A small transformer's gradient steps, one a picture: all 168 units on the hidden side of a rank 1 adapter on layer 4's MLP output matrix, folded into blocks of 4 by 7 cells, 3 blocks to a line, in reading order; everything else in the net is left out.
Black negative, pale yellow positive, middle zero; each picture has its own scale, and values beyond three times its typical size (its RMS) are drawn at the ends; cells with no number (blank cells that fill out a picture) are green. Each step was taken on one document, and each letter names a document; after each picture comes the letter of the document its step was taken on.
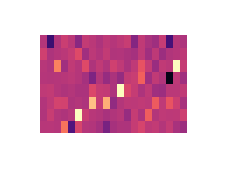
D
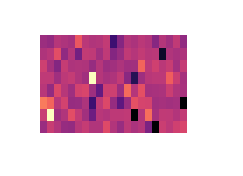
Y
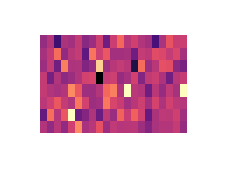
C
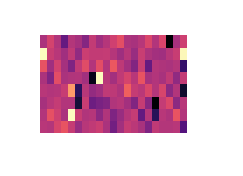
C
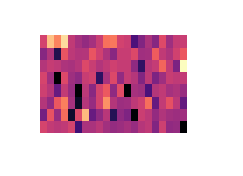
C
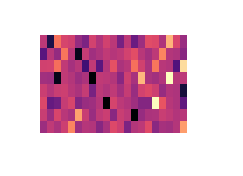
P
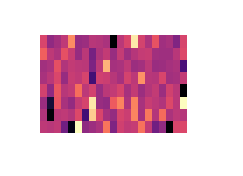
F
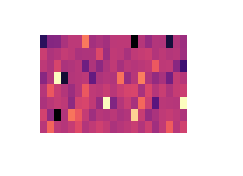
P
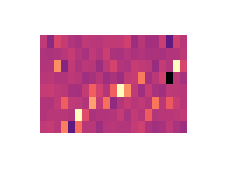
D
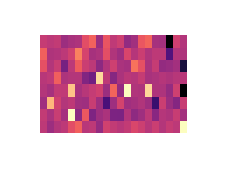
C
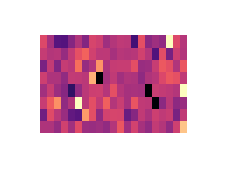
C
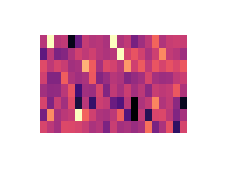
Y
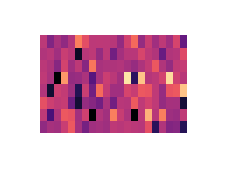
Y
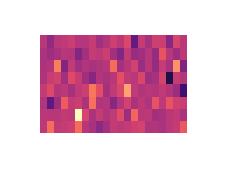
D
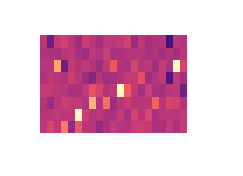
D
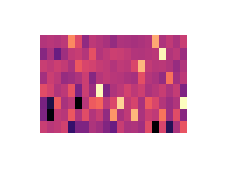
F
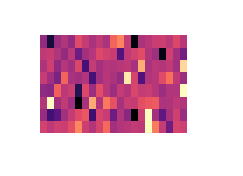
Y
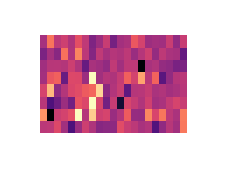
F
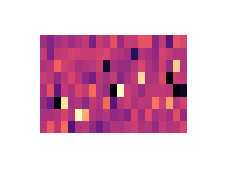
D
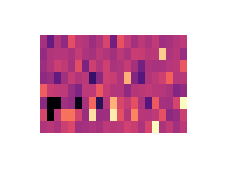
F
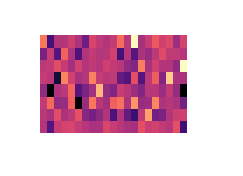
Y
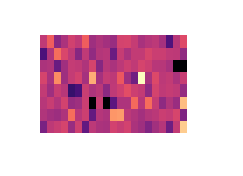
P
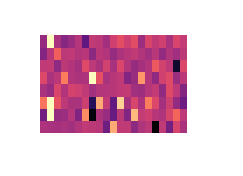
F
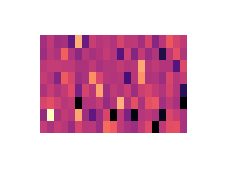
F
